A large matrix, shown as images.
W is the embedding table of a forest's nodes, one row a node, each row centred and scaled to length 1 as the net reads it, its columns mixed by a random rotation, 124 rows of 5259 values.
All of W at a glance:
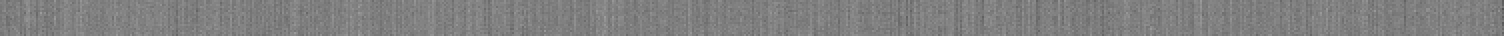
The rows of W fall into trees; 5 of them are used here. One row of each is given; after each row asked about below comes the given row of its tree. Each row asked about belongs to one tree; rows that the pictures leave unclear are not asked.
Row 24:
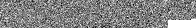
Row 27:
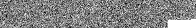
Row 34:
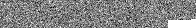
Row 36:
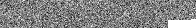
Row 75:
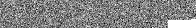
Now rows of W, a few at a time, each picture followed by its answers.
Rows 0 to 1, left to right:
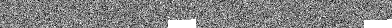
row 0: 27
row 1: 34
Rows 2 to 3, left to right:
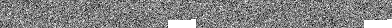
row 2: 34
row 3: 34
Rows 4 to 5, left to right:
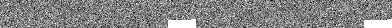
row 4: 24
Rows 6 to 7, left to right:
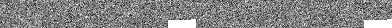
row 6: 36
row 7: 34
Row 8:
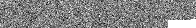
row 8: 75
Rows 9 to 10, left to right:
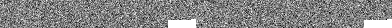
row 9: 36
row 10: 24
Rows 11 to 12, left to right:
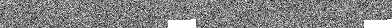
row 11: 75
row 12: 34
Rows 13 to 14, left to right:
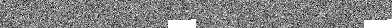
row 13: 34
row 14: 36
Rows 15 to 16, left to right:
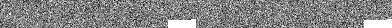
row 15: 34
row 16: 75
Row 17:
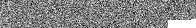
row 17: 24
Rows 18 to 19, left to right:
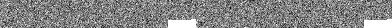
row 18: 24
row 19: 24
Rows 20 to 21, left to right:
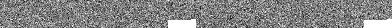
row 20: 34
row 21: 75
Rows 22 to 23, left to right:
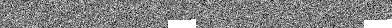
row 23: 36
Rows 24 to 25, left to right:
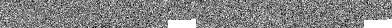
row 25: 27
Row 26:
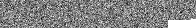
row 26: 36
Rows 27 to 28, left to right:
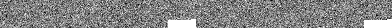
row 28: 34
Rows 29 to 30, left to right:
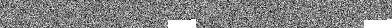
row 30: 24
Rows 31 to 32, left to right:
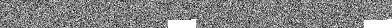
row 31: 34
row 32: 75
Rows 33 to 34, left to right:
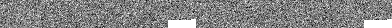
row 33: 36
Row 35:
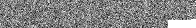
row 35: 75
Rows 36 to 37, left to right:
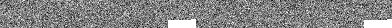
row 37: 34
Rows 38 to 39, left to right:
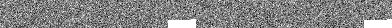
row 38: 75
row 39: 36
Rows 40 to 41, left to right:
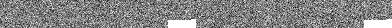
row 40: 34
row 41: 75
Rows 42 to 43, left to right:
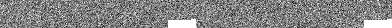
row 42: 36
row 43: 24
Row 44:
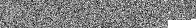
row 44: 24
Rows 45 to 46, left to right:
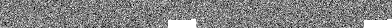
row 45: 24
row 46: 24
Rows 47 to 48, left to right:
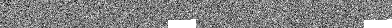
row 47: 36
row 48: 75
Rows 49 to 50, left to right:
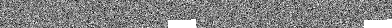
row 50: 24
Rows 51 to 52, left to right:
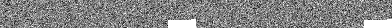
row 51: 36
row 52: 24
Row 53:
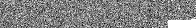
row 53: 75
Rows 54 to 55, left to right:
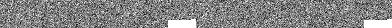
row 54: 36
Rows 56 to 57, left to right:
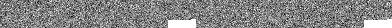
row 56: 34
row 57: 27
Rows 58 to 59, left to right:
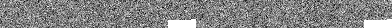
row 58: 34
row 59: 27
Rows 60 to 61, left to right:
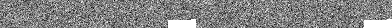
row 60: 34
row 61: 75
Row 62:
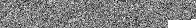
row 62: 34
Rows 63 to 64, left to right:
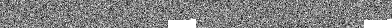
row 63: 36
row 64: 24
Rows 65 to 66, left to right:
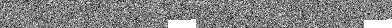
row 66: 75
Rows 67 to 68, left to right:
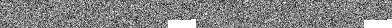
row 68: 34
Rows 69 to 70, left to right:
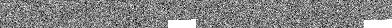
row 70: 75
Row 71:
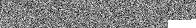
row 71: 24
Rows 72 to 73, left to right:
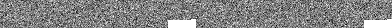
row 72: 34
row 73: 34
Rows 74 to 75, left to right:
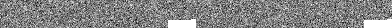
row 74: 34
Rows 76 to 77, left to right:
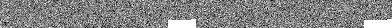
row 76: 24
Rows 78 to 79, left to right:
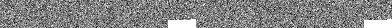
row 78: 36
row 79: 24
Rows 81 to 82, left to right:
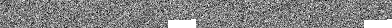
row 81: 36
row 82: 34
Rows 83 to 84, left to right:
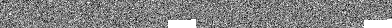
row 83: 34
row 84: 24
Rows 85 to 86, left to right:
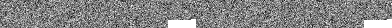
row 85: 34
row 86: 34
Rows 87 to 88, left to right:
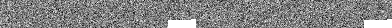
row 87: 24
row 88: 34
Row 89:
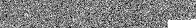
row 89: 27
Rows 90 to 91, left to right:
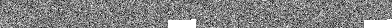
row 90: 24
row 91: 36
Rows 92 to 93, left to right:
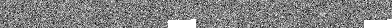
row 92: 75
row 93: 36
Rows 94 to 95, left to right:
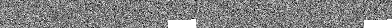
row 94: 34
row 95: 24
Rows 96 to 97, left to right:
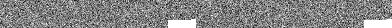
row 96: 34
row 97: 75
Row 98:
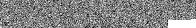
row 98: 24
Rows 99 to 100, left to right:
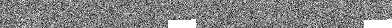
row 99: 36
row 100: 75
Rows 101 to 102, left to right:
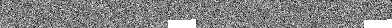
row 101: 24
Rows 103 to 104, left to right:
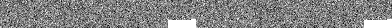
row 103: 24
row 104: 24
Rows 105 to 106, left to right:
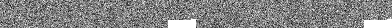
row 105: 36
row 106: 75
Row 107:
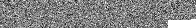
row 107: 36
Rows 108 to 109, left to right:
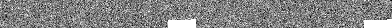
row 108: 27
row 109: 34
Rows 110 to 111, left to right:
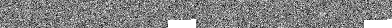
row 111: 36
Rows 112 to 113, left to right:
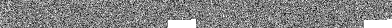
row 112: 24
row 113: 27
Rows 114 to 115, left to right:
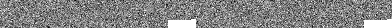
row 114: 34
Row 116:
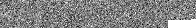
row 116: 36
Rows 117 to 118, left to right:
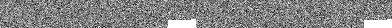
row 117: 24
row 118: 24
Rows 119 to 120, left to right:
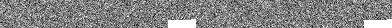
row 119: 36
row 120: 34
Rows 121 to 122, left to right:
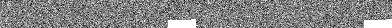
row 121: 24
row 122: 36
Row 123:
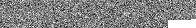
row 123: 36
